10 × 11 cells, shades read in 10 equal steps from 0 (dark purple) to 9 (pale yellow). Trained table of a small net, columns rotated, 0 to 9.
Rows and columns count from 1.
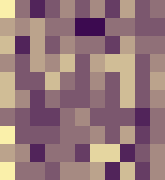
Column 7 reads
5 0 4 6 5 4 3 5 8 6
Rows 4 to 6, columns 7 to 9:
6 7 7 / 5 3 7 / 4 3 7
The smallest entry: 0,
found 2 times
